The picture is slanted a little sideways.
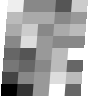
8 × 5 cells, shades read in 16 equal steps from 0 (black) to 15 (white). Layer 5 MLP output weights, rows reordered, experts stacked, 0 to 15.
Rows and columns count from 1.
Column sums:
60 65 70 81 78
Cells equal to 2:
0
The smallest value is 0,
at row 8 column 1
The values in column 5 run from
6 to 15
